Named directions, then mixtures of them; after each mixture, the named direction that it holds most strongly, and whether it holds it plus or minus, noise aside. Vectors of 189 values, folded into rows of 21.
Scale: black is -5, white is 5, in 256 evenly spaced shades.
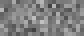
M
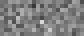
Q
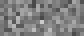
Q, plus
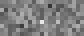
M, plus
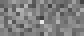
Q, plus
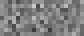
Q, minus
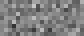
Q, minus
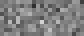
Q, plus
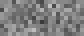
M, minus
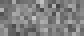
M, plus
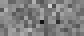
M, minus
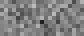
Q, minus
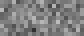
M, plus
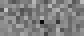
Q, minus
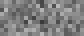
M, minus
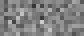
Q, plus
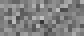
Q, minus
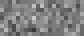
M, plus
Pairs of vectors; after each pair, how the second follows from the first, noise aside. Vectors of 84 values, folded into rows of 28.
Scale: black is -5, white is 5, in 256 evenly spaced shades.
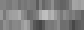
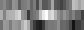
scaled up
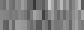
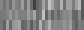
sign-scrambled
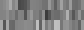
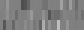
partly zeroed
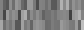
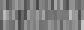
sign-scrambled
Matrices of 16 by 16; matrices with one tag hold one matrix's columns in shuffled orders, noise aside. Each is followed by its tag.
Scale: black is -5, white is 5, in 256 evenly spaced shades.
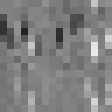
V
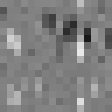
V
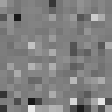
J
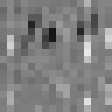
V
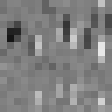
V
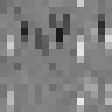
V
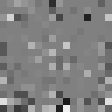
J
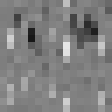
V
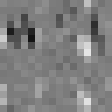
V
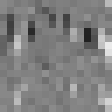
V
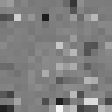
J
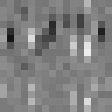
V
